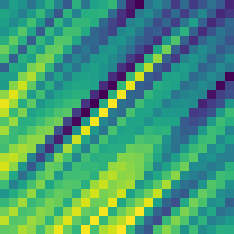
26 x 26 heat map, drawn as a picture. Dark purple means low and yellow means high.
Roughest part: centre. Slope: up to the bottom left. Mirror symmetry: none. Ninth with the highest average: bottom middle. Grain: diagonal, up to the right.
